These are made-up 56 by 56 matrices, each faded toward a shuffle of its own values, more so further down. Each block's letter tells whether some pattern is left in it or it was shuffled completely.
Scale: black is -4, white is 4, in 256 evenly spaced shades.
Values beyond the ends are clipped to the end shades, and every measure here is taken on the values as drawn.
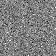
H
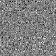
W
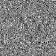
W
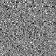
W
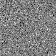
H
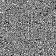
W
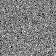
H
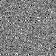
W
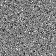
H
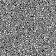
H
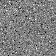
H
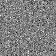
W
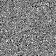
H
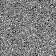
H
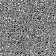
W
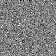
W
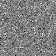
W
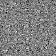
W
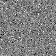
W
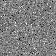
H
